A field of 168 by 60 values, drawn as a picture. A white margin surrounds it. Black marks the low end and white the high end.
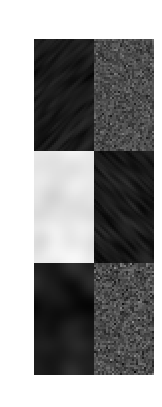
The table splits into 3 rows of 2 panels. Panel 1,1: very low, slanting up to the right, faint in contrast. Panel 1,2: low, fine-grained. Panel 2,1: very high, smooth, faint in contrast. Panel 2,2: very low, slanting down to the right, faint in contrast. Panel 3,1: very low, smooth, faint in contrast. Panel 3,2: low, fine-grained.
